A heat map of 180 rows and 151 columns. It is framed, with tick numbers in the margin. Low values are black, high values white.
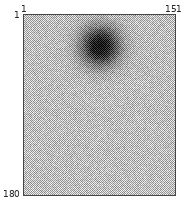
Ninth with the lowest average: top middle. Odd rows or columns: none. Dips: one, in the top middle. Average level on the scale: 70%.
